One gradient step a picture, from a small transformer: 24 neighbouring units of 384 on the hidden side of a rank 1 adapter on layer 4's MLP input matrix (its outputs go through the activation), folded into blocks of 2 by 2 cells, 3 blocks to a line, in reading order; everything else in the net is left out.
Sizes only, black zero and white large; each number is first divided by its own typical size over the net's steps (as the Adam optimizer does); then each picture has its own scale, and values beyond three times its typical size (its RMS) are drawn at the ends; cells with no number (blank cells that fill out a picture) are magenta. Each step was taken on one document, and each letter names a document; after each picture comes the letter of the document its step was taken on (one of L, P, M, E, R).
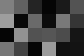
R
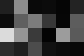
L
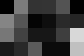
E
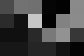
R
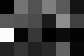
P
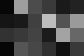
L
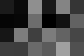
R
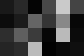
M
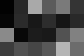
E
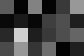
R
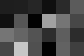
L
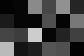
E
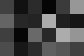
L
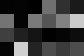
P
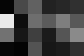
M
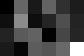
P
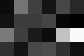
E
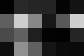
P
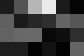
E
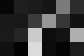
M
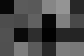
P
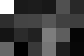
R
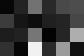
M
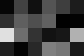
E
